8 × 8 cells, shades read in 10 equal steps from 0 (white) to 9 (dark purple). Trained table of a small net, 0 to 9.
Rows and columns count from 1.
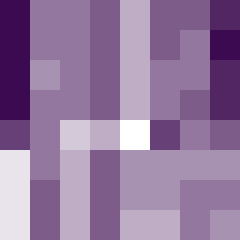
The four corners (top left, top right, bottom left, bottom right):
9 8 1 4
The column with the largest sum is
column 8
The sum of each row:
48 48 45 47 35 31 34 31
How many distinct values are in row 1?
5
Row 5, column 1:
7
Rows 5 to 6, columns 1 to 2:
7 5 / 1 5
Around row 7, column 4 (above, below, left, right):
6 6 3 4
